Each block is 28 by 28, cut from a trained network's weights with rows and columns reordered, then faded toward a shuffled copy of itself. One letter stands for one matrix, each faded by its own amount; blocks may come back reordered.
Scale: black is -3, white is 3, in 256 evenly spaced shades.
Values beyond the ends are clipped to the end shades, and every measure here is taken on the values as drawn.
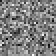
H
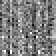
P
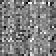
P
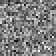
H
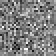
H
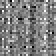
P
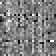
P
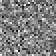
H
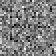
H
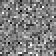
H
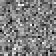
H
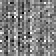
P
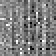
P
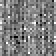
P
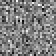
H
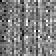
P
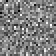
H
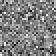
H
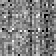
P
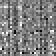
P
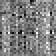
P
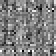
P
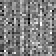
P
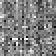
P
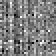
P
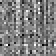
P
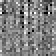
P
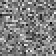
H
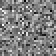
H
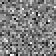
H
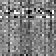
P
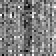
P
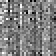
P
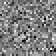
H
